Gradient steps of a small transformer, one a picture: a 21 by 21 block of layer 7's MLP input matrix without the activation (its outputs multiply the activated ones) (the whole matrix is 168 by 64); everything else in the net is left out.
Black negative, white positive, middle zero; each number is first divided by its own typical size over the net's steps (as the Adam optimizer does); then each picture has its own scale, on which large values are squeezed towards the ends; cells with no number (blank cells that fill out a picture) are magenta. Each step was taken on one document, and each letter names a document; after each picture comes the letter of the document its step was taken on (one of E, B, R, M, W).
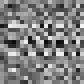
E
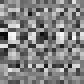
E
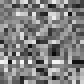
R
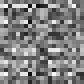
R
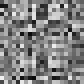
R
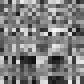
R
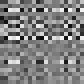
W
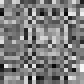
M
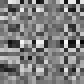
W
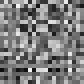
R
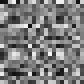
E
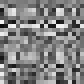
E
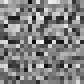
E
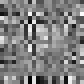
M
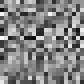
E
